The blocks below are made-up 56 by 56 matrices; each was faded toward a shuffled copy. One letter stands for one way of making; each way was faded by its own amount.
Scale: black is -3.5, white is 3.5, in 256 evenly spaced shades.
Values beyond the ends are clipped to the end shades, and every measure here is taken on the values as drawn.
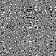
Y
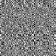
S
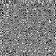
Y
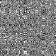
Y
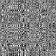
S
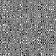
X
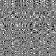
X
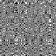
X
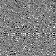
Y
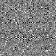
Y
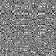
Y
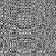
S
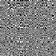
X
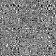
Y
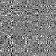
X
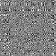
X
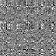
X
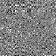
Y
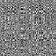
S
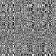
S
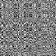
S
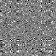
Y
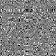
Y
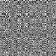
S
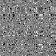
Y
